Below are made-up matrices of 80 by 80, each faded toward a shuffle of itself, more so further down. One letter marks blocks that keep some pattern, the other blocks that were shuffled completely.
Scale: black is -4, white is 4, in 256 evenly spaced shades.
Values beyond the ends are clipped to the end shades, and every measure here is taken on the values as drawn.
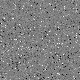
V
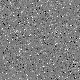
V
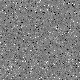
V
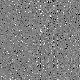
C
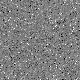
V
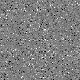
C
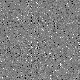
C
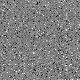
C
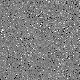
C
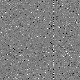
C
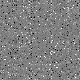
C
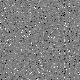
C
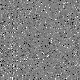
C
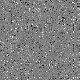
C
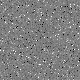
V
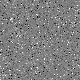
V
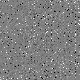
C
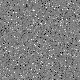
V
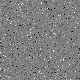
V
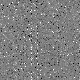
C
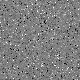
V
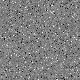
V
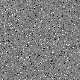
V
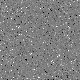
V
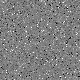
V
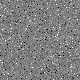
V
